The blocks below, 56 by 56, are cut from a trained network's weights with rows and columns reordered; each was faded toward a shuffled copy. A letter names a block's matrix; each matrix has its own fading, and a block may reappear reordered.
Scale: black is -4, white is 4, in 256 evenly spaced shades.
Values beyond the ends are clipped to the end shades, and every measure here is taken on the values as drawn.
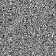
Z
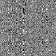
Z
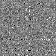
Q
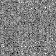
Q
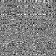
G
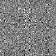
Z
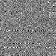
G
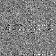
Q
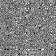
Q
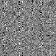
Z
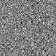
Z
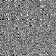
Q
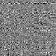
G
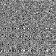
Q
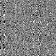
Z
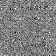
Q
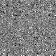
Q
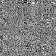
Q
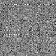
Q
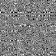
G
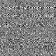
G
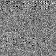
Q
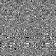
G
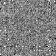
Q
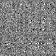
Q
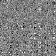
Q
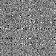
Q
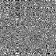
G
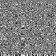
G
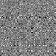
G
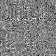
Q
